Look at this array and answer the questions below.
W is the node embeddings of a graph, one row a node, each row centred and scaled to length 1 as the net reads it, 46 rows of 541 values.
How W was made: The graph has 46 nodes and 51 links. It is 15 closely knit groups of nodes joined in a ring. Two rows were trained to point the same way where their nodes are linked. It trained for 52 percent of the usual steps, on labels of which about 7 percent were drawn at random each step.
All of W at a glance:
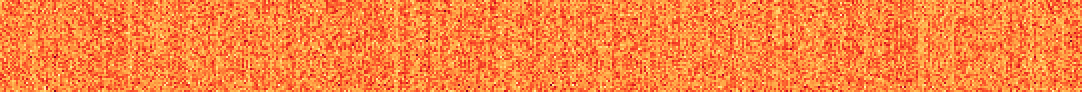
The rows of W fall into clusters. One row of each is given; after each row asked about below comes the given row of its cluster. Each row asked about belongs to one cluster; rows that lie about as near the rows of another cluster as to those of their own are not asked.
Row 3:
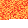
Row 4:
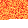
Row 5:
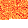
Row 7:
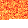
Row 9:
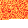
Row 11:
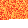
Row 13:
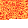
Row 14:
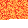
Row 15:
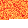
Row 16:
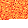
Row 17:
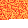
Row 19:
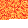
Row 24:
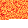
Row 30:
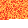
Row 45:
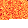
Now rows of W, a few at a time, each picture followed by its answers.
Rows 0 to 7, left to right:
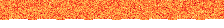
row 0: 5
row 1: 3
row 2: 24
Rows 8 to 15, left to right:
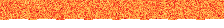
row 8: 45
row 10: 30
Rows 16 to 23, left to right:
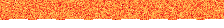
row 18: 15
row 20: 13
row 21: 11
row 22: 11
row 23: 24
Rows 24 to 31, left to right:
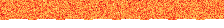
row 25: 19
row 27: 9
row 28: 5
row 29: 14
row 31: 4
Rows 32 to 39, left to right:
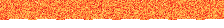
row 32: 30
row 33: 4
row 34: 3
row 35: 7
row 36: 16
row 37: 14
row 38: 15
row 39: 19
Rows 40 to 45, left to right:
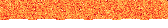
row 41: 17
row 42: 17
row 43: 16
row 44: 9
